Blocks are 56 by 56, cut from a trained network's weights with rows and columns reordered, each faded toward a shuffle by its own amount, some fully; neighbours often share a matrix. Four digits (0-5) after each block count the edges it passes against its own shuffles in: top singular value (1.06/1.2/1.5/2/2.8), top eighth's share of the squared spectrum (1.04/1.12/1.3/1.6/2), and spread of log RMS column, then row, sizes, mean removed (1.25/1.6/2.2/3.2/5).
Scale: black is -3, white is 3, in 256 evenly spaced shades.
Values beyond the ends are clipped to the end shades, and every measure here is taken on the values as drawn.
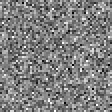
1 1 0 0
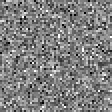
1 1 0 0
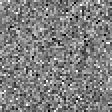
0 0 0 0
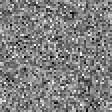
0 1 0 0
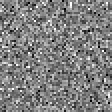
0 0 0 0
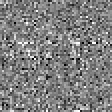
3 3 2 2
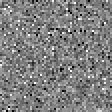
0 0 0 0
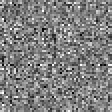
3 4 2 2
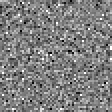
0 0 0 0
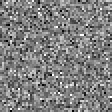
1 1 0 0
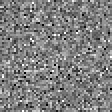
1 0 0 0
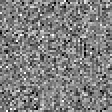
2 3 2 1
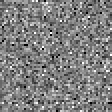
0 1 0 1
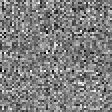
3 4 2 2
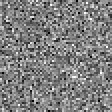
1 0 0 0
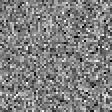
0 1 0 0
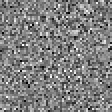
1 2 0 1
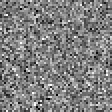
1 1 0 0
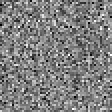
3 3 0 1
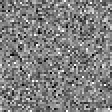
1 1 0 0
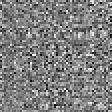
3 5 2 2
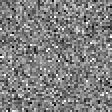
1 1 0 0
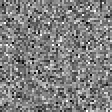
2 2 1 0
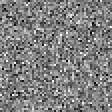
1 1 0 0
